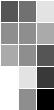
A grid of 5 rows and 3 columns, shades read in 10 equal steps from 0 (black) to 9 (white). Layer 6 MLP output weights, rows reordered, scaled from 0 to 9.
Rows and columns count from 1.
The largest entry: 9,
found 2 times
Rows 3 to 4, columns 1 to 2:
6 5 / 9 8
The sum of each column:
32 27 19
